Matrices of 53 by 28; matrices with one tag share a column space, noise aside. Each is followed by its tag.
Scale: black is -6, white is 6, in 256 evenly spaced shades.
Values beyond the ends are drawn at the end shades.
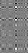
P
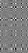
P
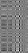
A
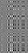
A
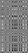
A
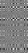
P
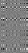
P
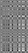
A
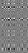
P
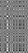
A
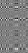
P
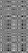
A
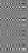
P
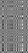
A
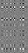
P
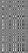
A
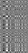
A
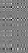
P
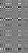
P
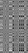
A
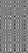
A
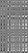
A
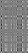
A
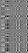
A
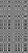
A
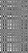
A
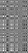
A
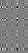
P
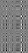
A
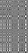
A
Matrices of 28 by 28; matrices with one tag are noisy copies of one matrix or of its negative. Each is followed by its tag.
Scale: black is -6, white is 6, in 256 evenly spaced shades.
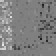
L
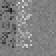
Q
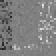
L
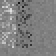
Q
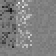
Q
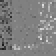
L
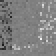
L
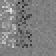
Q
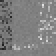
L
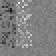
Q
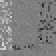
L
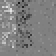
Q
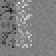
Q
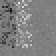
Q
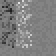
Q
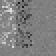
Q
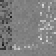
L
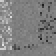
L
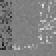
L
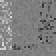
L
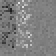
Q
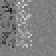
Q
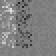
Q
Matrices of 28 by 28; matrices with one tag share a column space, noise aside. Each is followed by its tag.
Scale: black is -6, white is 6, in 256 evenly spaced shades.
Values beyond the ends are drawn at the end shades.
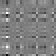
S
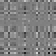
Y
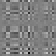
Y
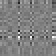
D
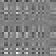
Y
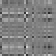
S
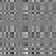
Y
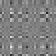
S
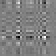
D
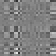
Y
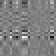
D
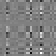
Y
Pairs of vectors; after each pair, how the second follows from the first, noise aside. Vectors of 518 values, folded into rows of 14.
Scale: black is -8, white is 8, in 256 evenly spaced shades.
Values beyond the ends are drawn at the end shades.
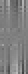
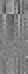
wrapped around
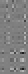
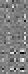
scaled up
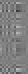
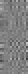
wrapped around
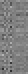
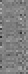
wrapped around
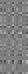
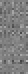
sign-scrambled
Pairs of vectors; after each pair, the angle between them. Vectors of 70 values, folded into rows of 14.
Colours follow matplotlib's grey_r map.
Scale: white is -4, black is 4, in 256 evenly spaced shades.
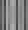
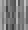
nearly opposite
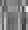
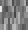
partly aligned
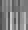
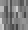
partly opposed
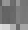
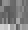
nearly parallel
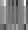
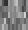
partly opposed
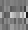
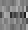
nearly opposite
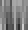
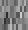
orthogonal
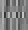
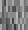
orthogonal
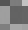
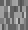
orthogonal
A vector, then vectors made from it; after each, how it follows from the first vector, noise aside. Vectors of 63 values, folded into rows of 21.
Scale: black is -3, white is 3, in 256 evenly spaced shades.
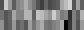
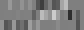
partly zeroed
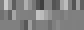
partly zeroed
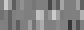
partly zeroed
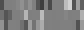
partly zeroed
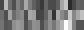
sign-scrambled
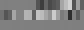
partly zeroed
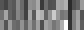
sign-scrambled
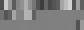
partly zeroed
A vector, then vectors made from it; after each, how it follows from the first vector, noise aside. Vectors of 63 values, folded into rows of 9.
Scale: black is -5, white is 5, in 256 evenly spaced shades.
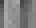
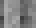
wrapped around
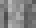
wrapped around
